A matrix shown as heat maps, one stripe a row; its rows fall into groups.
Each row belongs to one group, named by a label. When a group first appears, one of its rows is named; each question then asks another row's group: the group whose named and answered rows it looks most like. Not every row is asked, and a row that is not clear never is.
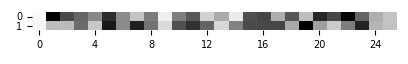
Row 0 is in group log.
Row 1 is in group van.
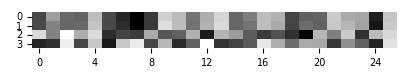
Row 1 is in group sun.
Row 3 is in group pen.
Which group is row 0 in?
sun
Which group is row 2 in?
van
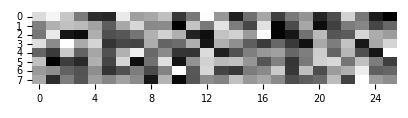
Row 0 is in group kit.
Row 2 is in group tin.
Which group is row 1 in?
kit
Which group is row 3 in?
van
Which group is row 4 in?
pen
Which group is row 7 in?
log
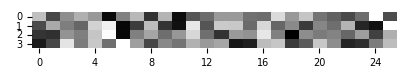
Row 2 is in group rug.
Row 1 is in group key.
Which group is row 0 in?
log
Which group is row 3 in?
pen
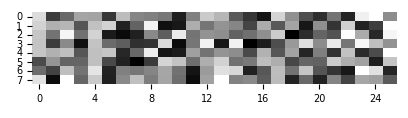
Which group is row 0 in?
log
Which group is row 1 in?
key
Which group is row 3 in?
log
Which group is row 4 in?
key
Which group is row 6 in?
log
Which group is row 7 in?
log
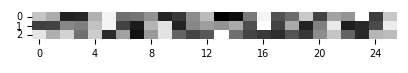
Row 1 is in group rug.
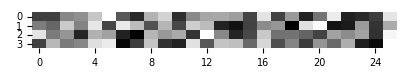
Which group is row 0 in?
rug
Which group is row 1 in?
pen
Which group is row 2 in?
sun
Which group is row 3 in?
key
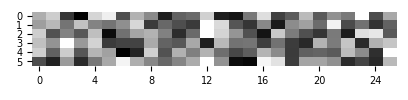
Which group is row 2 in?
log
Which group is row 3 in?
van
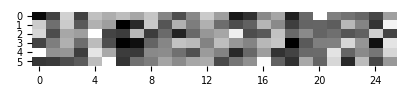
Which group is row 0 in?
pen
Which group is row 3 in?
sun
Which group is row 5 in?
rug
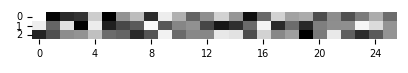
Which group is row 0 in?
log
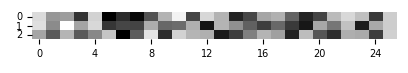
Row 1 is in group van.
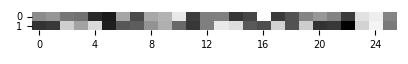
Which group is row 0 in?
tin
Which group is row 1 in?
log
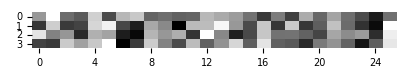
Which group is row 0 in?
kit
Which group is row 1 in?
key
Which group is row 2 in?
sun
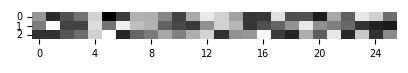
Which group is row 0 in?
log
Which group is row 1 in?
kit
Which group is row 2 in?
rug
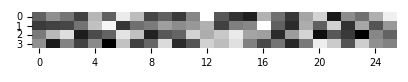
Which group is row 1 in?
rug
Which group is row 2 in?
kit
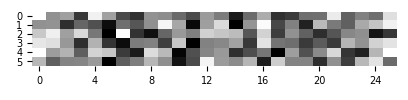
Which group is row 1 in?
tin
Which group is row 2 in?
kit
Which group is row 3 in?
tin
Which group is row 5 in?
log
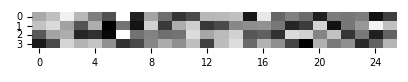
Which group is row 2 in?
kit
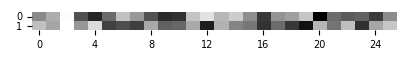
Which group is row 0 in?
kit
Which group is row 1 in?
van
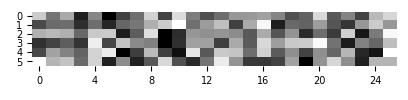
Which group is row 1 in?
tin
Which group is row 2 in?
key
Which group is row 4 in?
key
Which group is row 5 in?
van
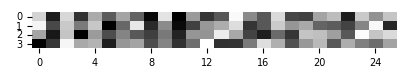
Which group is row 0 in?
log
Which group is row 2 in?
log
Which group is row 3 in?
pen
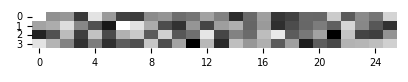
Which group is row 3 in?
tin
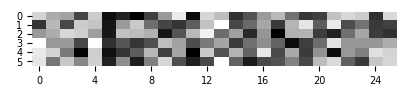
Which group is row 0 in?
sun
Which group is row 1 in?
kit
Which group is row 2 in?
kit
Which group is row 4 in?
tin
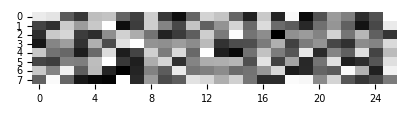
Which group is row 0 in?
key
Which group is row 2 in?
kit
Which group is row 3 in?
pen
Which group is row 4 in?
sun
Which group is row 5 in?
rug
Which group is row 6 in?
sun
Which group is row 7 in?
kit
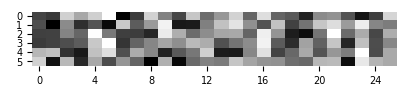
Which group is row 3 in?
rug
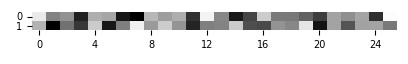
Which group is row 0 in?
sun
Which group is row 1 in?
log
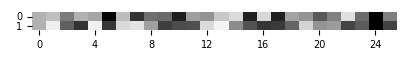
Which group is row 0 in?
kit
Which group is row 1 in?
kit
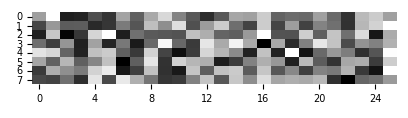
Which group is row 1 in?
tin
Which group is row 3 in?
log
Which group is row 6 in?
key
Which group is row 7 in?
pen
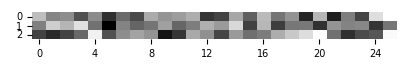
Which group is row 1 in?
kit
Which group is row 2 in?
pen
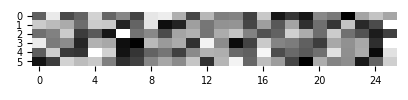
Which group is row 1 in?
key
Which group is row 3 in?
sun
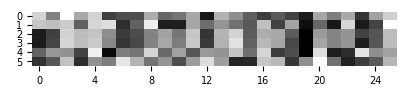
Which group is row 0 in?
van
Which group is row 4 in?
tin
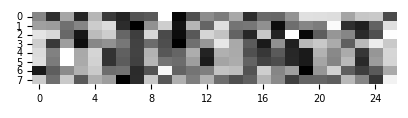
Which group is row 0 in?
log
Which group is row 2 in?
key
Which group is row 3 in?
log
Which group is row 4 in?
van
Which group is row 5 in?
van
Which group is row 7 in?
sun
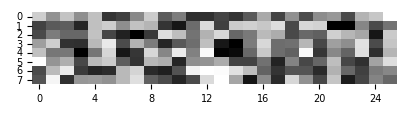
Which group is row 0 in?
tin
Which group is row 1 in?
pen
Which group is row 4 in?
sun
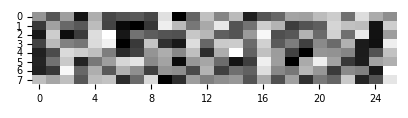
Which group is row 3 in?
key
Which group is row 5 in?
pen
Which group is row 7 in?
key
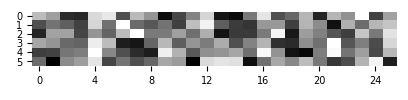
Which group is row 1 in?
pen
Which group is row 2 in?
pen
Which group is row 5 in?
log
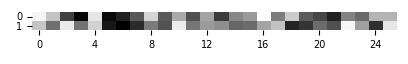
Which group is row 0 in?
tin
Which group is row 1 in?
sun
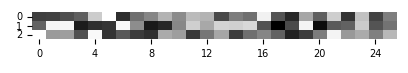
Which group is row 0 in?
rug
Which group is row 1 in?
kit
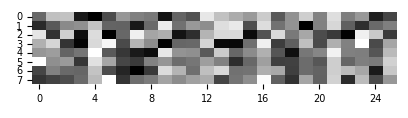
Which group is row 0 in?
kit
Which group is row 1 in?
rug
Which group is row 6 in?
sun
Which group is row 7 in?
rug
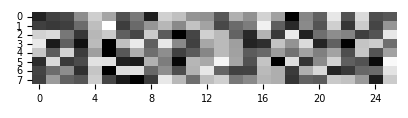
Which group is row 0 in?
rug
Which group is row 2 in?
key
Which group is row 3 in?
log
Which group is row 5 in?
key
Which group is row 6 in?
pen
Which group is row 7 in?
sun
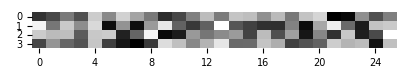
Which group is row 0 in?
pen
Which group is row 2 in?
key
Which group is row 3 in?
sun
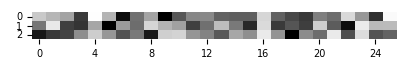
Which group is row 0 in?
key
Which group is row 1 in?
tin
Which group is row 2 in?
rug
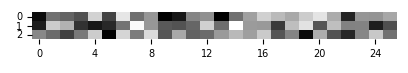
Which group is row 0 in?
pen
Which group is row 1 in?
kit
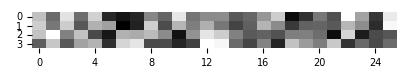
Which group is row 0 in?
sun
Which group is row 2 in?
kit
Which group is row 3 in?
kit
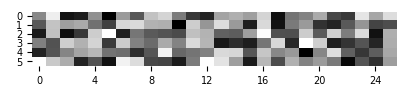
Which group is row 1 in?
kit
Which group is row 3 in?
pen
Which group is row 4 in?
rug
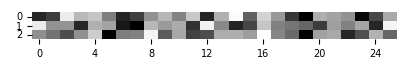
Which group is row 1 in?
sun
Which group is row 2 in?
tin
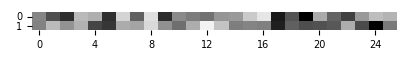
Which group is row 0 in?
tin
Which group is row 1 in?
kit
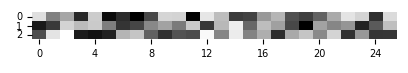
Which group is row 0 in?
sun
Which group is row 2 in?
kit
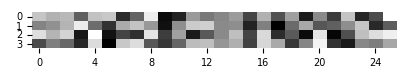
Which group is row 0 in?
key
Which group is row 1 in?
kit
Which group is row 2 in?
tin
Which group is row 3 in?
pen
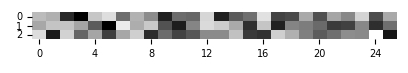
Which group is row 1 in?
kit
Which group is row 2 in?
log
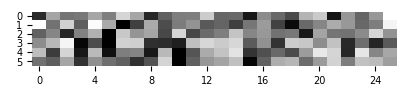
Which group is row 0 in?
pen
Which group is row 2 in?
tin
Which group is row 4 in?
log
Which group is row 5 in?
log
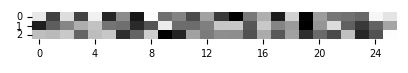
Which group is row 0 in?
tin
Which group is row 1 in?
rug
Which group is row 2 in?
key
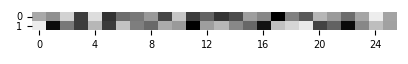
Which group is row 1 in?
log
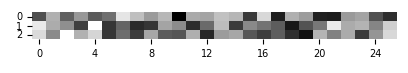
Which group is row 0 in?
kit
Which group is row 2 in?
van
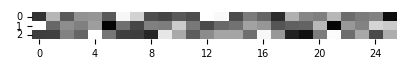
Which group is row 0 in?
kit
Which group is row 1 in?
tin
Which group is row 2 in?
rug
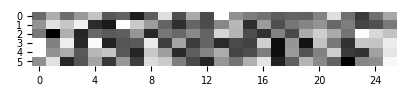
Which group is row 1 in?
kit
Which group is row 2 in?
log
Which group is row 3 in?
tin
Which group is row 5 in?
tin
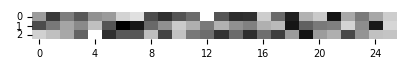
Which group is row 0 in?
pen
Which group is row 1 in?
sun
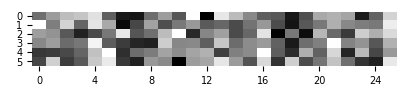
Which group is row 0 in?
van
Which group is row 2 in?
tin
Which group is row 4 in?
rug
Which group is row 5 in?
key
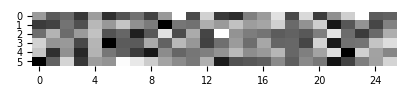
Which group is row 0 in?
sun
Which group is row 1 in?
pen
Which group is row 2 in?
van
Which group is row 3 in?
tin
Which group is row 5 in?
pen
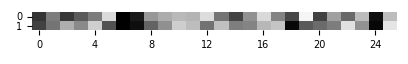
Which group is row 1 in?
sun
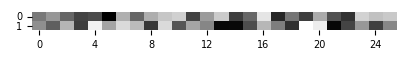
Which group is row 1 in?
pen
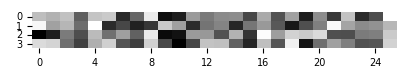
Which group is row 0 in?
key
